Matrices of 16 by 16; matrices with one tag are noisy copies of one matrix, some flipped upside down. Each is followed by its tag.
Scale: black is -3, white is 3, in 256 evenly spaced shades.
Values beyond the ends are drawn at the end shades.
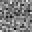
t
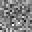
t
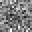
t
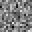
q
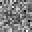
t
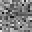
t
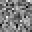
q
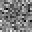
t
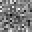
t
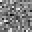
t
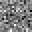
t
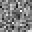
q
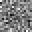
t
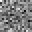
t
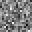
q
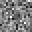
q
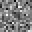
q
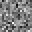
q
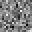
q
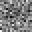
t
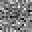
t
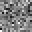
t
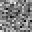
t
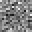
t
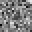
q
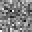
t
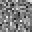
q
